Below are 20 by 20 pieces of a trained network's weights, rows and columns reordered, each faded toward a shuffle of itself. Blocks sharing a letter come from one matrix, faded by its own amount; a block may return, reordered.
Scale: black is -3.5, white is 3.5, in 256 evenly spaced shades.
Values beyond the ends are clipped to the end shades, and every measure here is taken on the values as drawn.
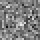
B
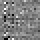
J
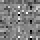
J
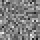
B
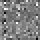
J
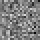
B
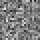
B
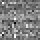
J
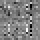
J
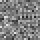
B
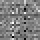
J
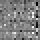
J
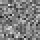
B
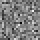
B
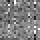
J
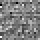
J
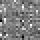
J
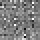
J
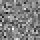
B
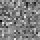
B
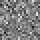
B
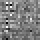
J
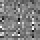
J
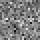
B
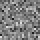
B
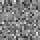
B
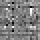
J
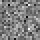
B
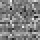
J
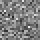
B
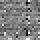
J
